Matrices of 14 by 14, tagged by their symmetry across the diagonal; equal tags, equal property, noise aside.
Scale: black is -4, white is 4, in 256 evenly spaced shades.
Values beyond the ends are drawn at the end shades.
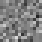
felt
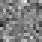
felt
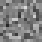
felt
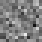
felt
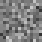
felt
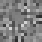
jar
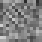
felt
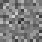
jar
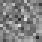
jar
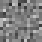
felt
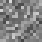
jar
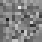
felt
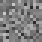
jar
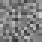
felt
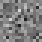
jar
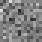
jar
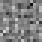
felt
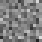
felt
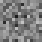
jar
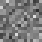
jar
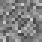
jar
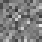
jar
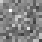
jar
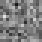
felt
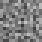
felt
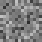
jar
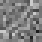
jar
